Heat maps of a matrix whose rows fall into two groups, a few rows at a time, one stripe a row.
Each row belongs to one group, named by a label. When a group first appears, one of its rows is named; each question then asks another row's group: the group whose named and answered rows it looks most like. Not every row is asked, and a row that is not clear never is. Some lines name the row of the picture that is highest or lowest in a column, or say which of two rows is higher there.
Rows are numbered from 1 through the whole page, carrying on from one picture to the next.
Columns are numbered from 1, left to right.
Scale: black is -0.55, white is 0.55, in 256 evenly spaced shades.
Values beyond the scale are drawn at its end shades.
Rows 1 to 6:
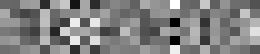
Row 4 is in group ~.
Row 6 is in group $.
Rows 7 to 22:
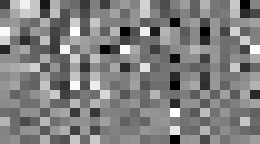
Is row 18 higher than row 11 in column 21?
Yes
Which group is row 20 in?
~
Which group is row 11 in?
~
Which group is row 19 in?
$
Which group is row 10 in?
~
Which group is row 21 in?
$
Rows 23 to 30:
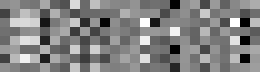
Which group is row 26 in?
$
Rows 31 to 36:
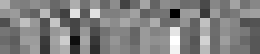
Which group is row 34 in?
$
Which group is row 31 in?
~
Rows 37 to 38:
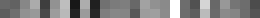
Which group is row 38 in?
$
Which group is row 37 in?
$
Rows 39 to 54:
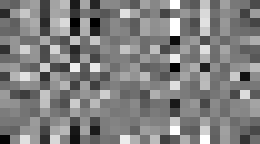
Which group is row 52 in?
$
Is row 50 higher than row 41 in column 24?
Yes
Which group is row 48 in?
$
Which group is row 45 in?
$
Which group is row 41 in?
$
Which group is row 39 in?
$
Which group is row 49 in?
~
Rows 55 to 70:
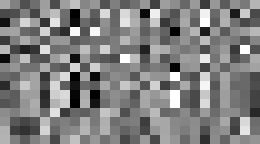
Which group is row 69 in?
~
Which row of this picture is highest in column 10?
58
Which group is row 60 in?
~
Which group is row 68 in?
~
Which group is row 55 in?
~
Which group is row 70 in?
~
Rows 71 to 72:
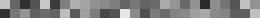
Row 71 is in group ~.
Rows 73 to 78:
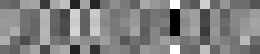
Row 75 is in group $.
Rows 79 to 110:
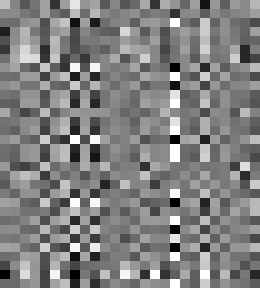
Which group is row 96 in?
$
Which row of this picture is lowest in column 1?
109
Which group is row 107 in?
$
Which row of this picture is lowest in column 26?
109
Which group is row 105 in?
$
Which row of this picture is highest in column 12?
85
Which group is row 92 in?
$
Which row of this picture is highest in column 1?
79
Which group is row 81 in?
$
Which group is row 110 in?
$
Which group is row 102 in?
~
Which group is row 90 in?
$
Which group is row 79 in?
~
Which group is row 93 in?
$
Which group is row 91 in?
~
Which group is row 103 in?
$
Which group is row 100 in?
$
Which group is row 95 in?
$
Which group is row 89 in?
$
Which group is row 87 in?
$
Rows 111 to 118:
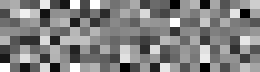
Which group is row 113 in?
$
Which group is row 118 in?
~
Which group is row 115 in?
~
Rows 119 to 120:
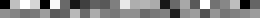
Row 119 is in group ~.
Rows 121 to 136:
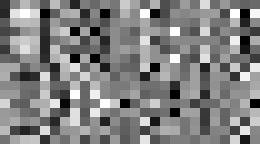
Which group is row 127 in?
$
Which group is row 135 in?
~
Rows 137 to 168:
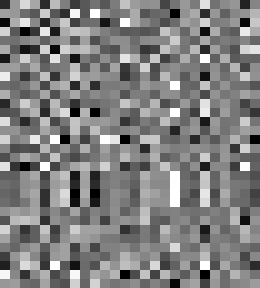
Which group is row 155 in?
~
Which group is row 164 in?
$
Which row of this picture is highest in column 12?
152
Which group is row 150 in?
~
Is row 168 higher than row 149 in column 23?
No
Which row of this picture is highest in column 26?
142
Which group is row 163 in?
~
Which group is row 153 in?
~
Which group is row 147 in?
~
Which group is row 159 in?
$
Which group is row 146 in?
$
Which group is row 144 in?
~
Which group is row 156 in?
$
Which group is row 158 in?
$
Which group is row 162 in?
~
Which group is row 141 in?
$
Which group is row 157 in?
$
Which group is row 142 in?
~
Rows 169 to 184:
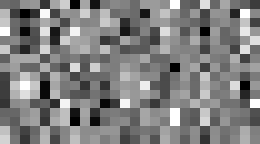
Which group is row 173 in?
~
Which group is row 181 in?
$
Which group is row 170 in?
~
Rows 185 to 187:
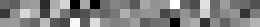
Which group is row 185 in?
$
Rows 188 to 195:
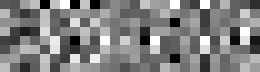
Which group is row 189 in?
~
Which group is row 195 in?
~
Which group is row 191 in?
~
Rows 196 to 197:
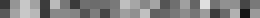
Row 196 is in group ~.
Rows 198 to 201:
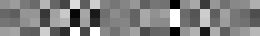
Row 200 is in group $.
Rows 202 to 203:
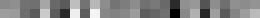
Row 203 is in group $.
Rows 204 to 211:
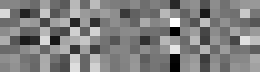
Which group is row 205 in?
~
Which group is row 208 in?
~
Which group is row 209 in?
$
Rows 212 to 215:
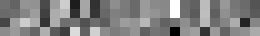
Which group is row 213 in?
$
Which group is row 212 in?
$
